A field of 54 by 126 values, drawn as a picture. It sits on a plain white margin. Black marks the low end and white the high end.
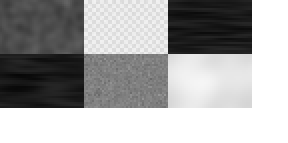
It is made of 2 by 3 panels. Panel 1,1: low, blotchy, faint in contrast. Panel 1,2: very high, checkered, faint in contrast. Panel 1,3: very low, streaked across, faint in contrast. Panel 2,1: very low, streaked across, faint in contrast. Panel 2,2: middling, fine-grained, faint in contrast. Panel 2,3: very high, smooth, faint in contrast.
